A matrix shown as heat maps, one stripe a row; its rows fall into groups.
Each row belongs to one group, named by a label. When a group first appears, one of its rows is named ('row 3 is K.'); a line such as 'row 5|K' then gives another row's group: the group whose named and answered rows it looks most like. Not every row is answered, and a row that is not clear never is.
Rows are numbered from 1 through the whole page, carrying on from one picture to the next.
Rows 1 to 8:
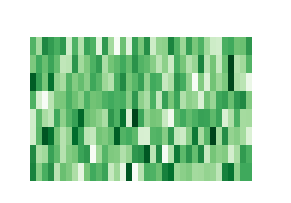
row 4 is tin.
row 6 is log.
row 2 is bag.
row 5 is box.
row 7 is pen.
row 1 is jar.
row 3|bag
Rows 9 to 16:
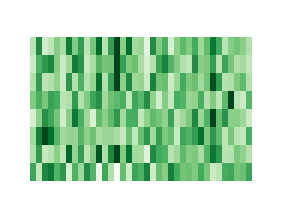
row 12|bag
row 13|log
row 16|jar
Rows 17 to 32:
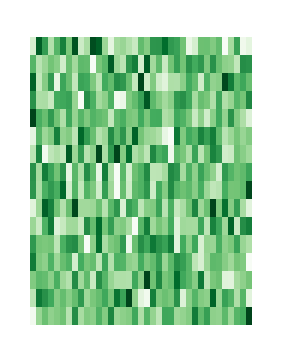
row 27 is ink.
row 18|pen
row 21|bag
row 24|jar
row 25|jar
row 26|log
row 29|bag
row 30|pen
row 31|log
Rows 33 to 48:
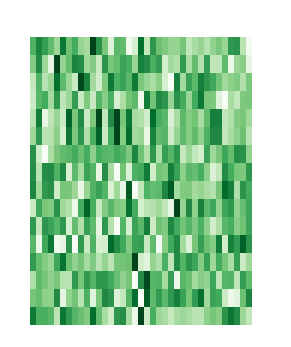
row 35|box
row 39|tin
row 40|jar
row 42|box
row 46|ink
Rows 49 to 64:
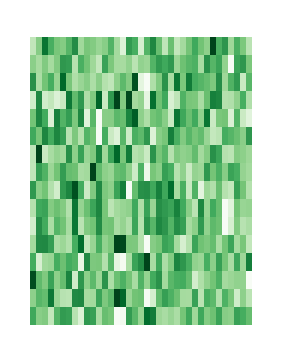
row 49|log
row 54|jar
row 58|pen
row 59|pen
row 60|log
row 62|bag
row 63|log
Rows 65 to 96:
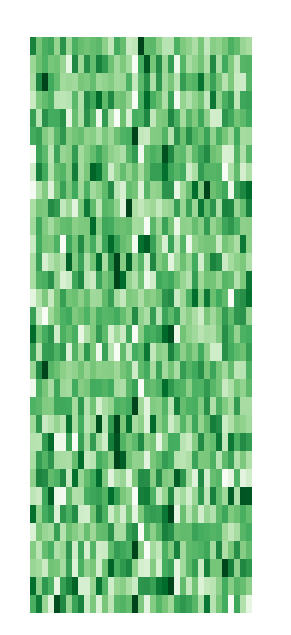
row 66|ink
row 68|ink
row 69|jar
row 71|pen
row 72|pen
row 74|box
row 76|ink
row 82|jar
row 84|pen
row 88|log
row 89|pen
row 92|pen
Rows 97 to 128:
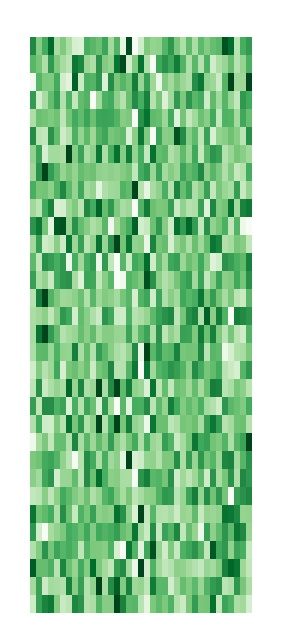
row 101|ink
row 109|jar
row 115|pen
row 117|jar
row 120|box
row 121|ink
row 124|tin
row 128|log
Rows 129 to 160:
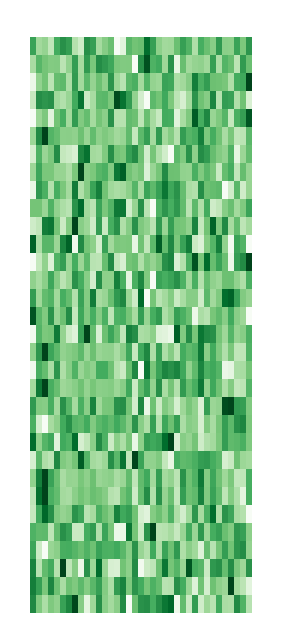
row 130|ink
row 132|log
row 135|box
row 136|log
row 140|bag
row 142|log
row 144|bag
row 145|box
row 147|pen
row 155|log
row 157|tin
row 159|bag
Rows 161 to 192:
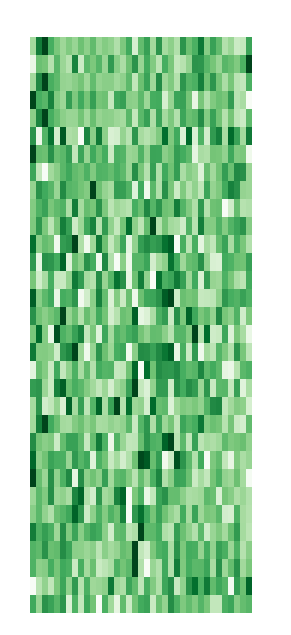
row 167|bag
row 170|pen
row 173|jar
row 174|log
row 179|pen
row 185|bag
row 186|log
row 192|jar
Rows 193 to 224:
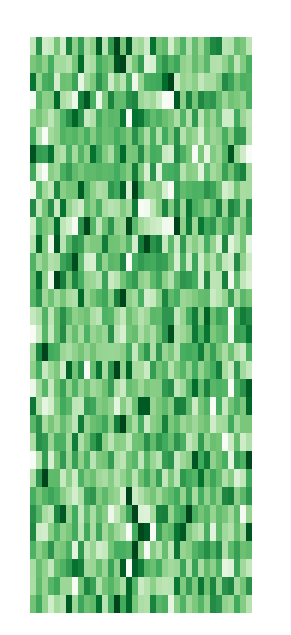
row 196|box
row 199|bag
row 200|tin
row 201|box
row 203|box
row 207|log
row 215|pen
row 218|box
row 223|box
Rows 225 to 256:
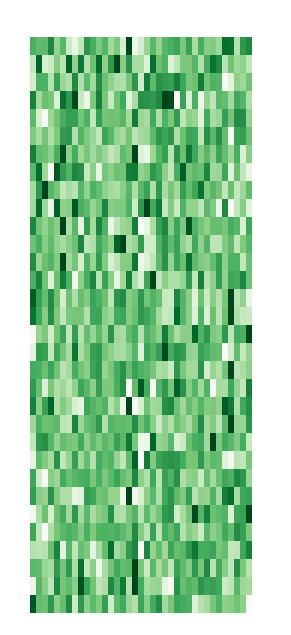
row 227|pen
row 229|tin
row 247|log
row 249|tin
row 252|tin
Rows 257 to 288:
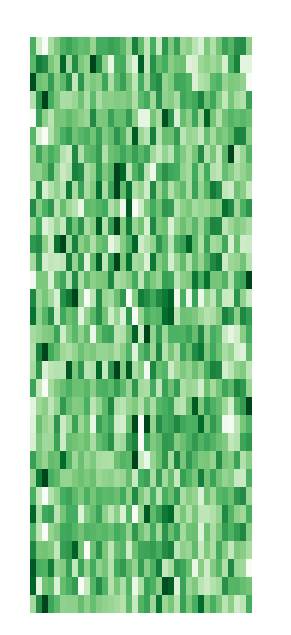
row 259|bag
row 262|tin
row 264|log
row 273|pen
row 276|tin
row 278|pen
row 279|pen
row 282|tin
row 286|bag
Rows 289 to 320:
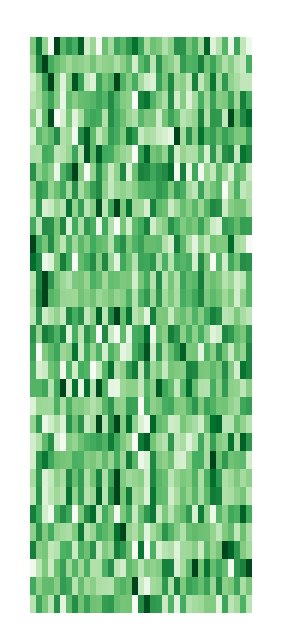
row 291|log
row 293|ink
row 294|box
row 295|ink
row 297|pen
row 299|jar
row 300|bag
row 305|jar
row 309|pen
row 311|ink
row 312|log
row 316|log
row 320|ink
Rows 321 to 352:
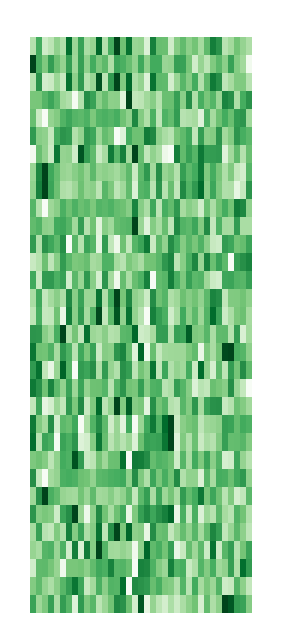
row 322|bag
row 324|box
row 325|tin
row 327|box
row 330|tin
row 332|jar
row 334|jar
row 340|bag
